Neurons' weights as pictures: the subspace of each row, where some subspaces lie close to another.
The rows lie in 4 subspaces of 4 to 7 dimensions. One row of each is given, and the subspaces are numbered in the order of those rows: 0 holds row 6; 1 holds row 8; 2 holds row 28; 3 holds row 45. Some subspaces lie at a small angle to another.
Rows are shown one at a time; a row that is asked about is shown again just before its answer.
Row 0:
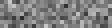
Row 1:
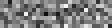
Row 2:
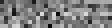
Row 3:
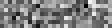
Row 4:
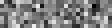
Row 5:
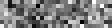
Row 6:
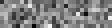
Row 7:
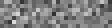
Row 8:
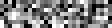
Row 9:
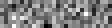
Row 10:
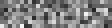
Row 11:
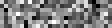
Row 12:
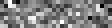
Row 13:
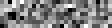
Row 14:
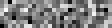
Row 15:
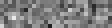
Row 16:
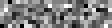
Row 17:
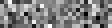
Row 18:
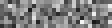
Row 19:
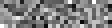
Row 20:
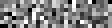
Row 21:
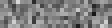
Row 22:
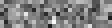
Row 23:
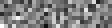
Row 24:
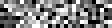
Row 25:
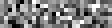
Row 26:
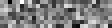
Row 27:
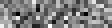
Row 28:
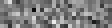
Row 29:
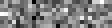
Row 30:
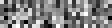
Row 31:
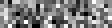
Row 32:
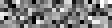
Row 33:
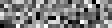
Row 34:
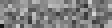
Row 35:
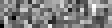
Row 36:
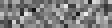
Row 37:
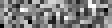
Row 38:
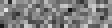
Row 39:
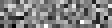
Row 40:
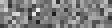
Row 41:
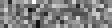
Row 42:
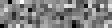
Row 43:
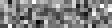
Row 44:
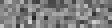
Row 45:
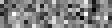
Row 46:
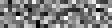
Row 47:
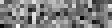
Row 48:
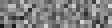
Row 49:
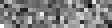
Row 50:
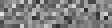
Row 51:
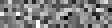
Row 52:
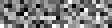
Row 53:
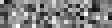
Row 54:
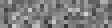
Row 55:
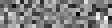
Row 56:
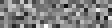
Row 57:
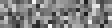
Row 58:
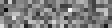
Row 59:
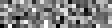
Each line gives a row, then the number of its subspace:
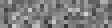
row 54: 0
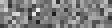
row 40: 2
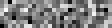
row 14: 1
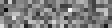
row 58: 1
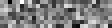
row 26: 3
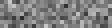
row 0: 0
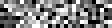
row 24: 2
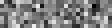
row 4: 3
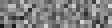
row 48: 0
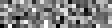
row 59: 2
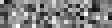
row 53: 3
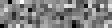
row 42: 3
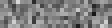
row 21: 3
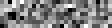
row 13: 1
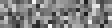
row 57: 3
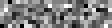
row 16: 3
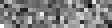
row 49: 1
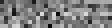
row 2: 3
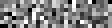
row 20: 2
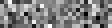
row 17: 3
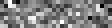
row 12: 2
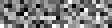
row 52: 1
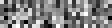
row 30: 2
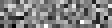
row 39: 0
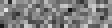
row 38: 1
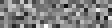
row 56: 0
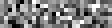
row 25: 3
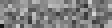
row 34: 3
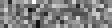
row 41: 2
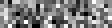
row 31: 2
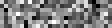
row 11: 1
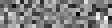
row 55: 3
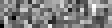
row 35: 1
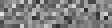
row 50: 1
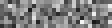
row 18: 0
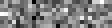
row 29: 2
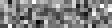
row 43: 2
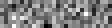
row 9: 0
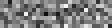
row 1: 1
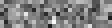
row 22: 1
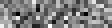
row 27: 2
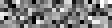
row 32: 2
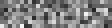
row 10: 3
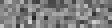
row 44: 3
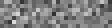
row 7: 2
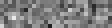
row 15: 1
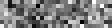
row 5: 2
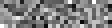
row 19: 2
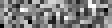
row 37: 1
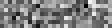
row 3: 1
